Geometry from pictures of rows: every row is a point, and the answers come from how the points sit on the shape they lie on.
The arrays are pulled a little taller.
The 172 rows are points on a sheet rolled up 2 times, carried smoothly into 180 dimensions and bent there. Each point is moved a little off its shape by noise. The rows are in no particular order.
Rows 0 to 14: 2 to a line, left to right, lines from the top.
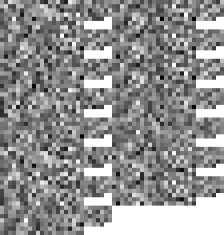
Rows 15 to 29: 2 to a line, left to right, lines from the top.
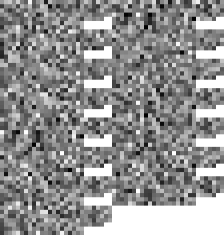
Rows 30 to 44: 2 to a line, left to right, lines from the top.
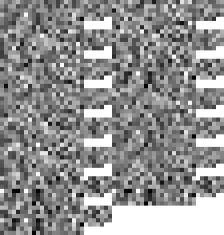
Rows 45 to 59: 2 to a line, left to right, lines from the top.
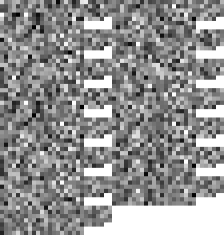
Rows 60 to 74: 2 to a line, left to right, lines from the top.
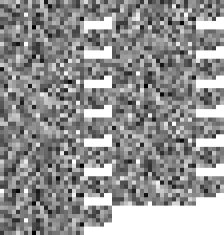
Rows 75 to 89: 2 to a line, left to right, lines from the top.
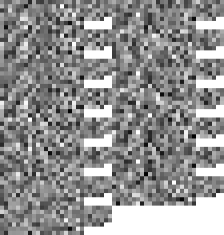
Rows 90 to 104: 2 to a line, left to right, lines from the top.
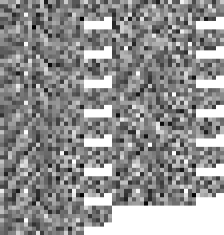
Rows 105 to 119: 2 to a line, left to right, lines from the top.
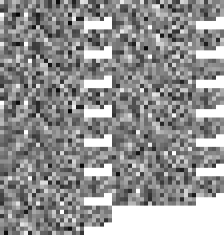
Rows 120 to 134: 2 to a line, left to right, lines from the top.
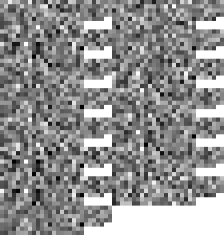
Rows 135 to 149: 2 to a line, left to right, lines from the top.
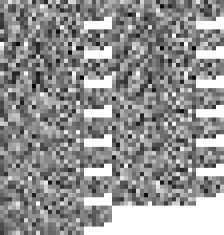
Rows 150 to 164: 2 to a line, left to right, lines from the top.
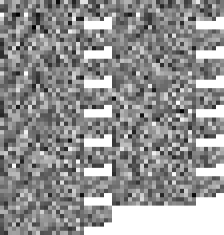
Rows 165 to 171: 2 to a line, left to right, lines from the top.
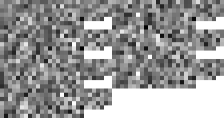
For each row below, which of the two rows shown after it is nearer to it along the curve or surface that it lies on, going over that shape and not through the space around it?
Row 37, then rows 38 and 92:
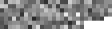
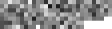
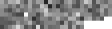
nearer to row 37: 92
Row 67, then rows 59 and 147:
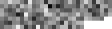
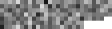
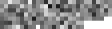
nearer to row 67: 147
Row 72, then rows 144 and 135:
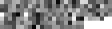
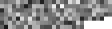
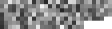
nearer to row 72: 144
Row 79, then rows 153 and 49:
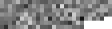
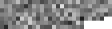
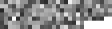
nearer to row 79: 153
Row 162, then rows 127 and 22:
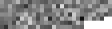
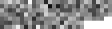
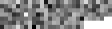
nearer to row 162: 22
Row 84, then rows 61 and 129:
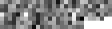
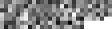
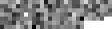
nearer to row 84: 61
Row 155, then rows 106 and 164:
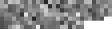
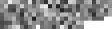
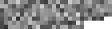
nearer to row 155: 164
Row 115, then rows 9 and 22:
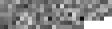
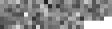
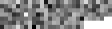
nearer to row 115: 22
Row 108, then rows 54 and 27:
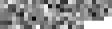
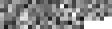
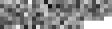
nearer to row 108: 27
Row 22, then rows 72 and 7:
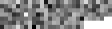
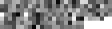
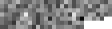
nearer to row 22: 7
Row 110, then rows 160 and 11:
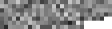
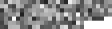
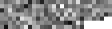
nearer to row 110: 160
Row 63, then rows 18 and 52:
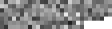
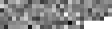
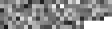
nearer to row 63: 18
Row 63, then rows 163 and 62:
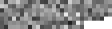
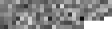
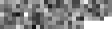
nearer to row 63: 163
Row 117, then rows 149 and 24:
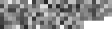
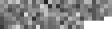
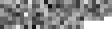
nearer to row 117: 24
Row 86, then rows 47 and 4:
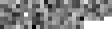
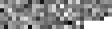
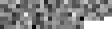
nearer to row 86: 4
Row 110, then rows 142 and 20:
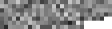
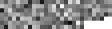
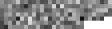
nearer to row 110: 20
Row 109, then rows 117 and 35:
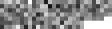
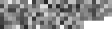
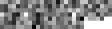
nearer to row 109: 117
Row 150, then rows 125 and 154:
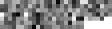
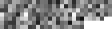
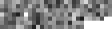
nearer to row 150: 125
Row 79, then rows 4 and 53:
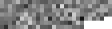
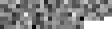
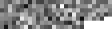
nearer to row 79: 4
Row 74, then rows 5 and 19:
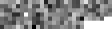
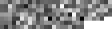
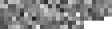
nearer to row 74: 19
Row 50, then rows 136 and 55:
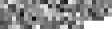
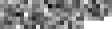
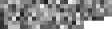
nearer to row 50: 55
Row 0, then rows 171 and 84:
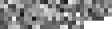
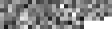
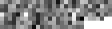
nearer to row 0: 171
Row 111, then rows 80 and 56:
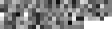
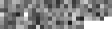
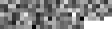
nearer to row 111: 56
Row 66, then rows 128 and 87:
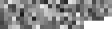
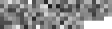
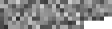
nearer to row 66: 128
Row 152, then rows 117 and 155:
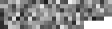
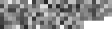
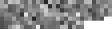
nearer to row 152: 117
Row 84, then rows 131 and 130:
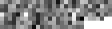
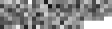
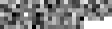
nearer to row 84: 130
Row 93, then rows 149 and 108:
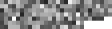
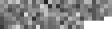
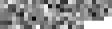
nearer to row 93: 108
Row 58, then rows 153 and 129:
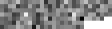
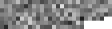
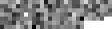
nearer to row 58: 129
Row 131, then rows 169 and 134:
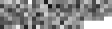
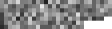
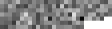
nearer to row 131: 134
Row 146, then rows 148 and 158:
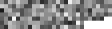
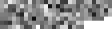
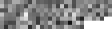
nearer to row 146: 148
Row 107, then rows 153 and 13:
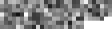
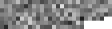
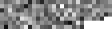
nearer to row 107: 153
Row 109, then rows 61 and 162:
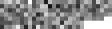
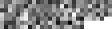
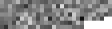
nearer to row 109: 162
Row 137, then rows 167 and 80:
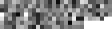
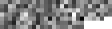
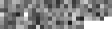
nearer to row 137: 167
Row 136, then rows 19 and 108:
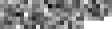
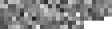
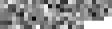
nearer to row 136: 108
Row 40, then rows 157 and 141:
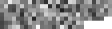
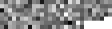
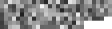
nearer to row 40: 141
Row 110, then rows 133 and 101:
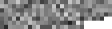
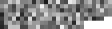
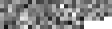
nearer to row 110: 133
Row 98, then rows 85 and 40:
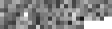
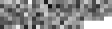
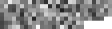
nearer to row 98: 85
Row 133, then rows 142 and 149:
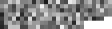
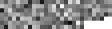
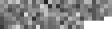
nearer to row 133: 142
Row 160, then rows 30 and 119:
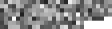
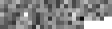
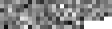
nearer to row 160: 119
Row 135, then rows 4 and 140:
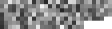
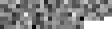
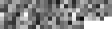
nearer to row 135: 4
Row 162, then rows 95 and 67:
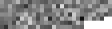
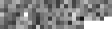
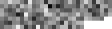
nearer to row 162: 95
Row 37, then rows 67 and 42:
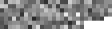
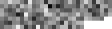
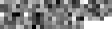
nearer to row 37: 67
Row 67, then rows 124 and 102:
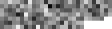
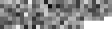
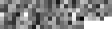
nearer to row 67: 124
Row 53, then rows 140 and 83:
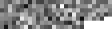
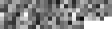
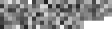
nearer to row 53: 140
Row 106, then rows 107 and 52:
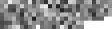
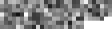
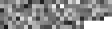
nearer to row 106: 107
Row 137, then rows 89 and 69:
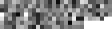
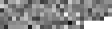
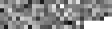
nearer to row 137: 69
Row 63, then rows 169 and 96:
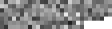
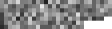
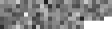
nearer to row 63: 169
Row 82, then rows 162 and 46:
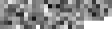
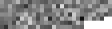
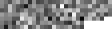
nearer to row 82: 162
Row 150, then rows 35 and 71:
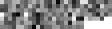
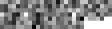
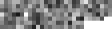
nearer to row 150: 35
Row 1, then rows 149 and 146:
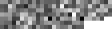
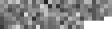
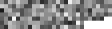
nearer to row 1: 146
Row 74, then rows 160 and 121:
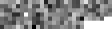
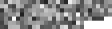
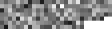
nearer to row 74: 160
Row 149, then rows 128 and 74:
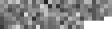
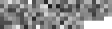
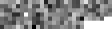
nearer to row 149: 74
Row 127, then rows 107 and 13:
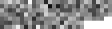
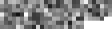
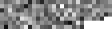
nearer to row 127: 107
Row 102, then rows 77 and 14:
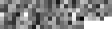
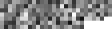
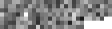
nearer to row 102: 77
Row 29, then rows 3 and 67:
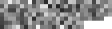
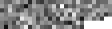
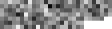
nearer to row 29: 67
